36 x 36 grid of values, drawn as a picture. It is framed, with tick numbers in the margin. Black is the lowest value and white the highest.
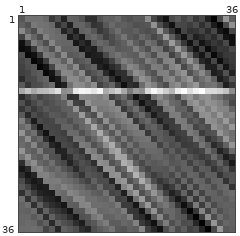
There is no overall slope. The grain runs diagonally down to the right. Row 13 stands out from the rest. Neither half mirrors the other.
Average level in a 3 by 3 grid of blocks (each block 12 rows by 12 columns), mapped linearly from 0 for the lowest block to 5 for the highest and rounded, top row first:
120
355
131
